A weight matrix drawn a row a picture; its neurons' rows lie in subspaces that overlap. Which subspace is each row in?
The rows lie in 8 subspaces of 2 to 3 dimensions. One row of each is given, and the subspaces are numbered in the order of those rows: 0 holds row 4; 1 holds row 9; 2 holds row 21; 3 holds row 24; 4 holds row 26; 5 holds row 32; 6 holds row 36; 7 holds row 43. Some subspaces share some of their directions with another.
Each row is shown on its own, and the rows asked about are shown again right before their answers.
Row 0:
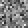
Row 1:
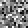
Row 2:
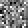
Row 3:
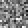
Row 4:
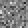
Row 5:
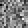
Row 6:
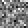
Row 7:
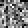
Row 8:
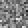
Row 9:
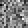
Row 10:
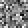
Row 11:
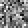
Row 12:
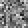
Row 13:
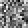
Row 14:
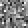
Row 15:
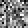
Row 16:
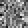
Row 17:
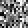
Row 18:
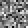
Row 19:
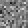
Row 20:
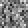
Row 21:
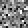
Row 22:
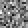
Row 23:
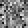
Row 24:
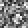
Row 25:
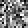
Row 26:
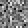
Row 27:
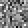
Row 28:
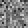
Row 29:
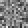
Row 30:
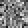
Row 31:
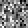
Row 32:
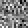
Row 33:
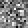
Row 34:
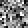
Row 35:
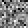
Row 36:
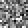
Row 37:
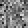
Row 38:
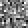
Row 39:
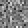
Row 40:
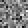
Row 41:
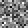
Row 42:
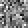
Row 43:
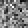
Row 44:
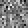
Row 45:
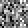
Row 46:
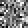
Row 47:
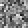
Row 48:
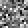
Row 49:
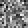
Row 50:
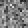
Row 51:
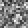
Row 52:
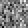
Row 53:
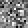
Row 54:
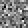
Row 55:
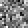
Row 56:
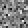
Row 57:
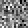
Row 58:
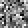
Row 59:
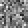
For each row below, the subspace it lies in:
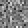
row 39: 4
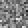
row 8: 6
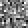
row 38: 6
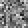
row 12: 4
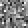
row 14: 6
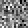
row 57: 5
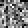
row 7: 7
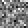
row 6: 3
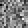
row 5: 1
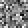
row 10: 6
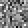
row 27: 4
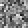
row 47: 3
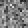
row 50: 7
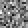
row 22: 0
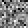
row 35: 3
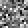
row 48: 2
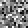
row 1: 5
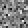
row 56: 2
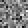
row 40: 6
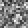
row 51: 3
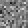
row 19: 0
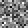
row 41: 1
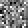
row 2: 0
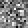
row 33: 4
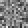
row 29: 7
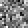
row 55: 2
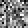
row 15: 3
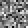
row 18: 5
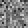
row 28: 3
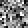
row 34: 2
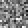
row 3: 6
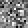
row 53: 4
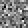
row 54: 2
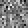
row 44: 5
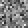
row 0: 1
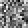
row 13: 1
